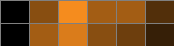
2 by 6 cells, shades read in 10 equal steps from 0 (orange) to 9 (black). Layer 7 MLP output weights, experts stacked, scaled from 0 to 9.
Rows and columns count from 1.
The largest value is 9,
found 2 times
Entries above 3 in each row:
3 4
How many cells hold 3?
3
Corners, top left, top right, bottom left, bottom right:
9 6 9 7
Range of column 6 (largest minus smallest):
1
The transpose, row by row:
9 9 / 4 3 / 0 1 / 3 4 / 3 5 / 6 7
